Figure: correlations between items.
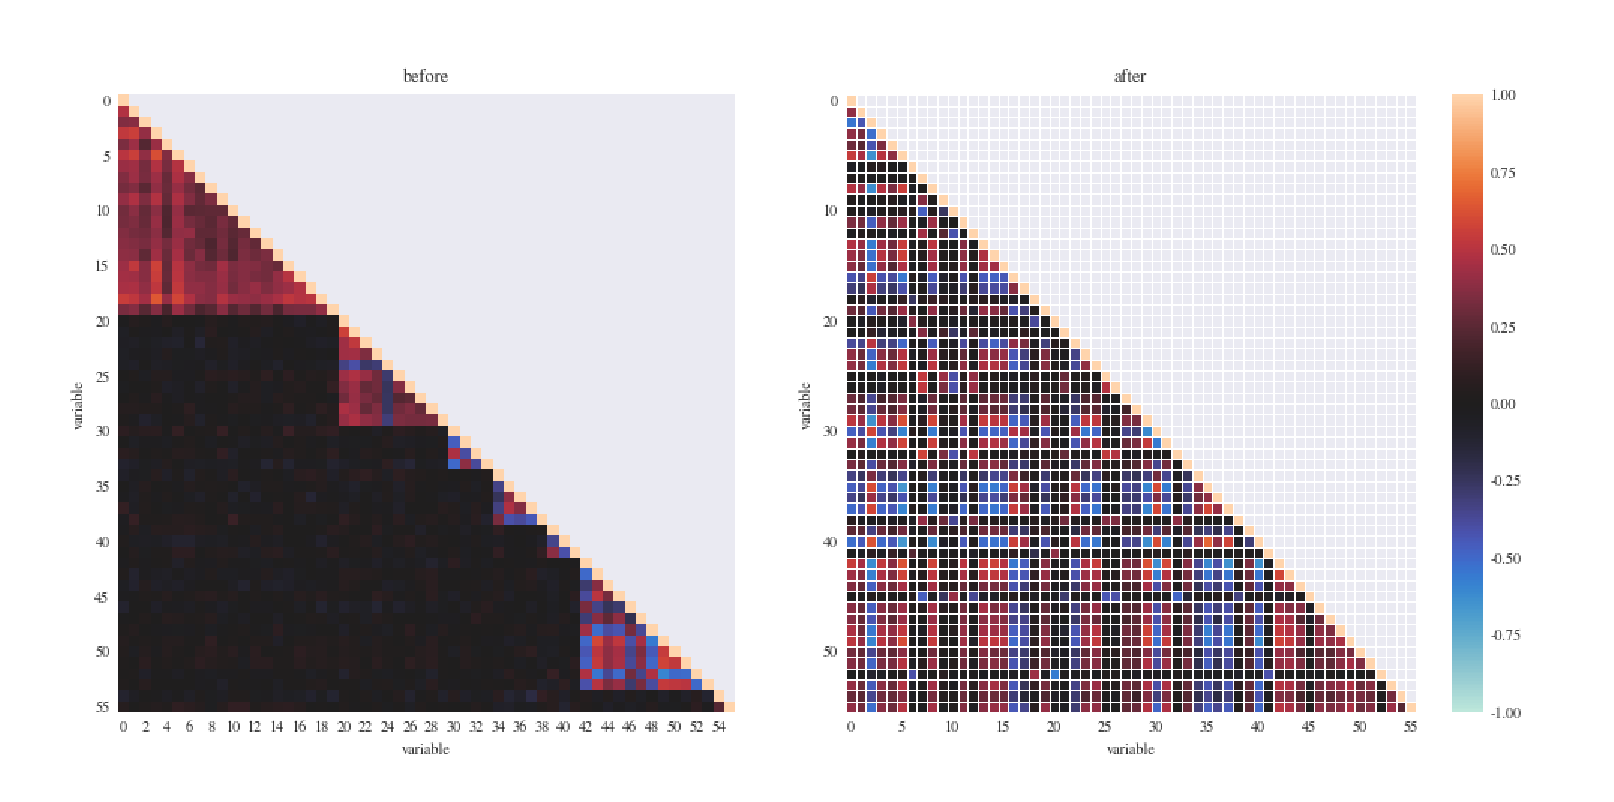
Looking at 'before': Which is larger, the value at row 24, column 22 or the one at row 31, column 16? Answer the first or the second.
the second
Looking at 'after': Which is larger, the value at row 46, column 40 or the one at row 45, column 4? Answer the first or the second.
the second
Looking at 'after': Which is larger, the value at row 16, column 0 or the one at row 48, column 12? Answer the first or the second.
the second
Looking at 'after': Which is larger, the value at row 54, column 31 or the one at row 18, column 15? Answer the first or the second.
the first
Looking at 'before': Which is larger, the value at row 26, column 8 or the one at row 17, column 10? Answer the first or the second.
the second
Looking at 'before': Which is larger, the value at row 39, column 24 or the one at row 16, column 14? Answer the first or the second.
the second
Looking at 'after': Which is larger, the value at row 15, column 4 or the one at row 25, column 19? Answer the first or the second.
the first
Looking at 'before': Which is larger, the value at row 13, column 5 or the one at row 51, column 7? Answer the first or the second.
the first
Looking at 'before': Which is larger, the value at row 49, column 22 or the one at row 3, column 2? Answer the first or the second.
the second
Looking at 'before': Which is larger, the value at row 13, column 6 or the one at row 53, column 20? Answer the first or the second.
the first
